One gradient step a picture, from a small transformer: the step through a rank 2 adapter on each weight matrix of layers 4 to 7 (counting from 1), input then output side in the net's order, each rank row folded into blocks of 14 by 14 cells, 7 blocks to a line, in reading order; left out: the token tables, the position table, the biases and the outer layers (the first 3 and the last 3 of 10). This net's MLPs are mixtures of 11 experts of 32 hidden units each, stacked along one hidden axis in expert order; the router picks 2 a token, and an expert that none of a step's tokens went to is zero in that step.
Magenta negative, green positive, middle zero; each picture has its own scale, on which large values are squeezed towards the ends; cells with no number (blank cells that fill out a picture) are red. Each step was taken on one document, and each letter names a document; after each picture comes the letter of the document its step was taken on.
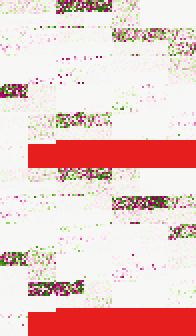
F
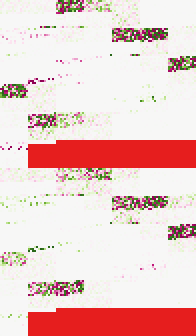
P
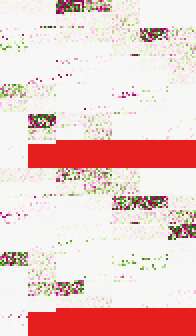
F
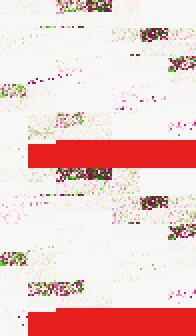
F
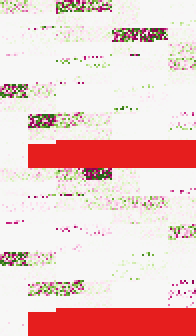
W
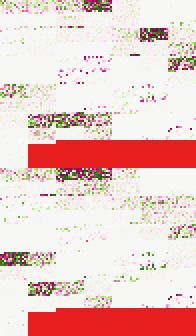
W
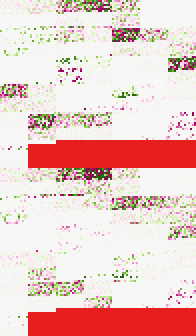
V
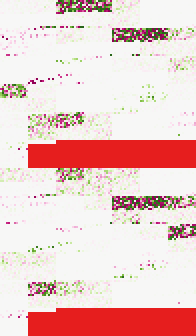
P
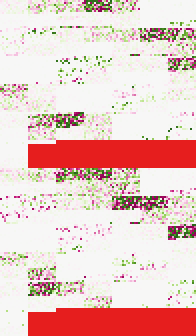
V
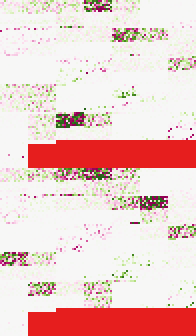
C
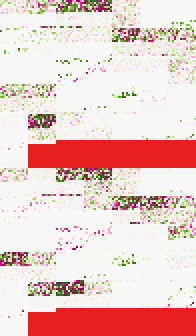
C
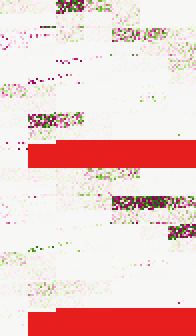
P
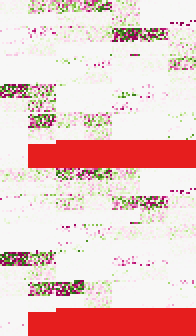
V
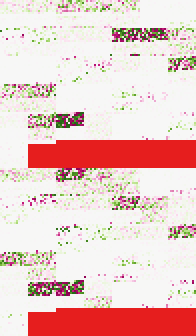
C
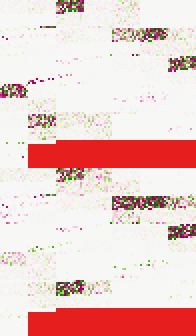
P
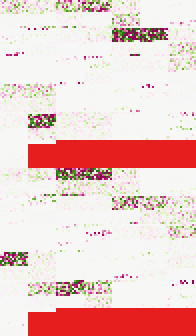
W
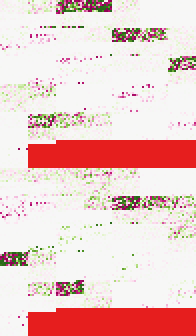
F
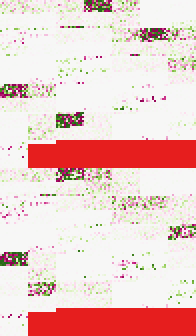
F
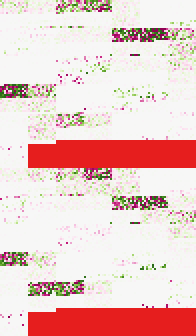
V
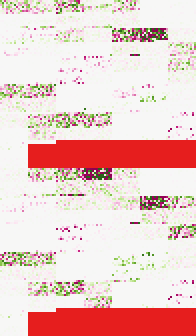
V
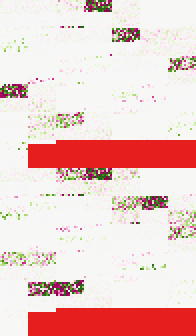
F
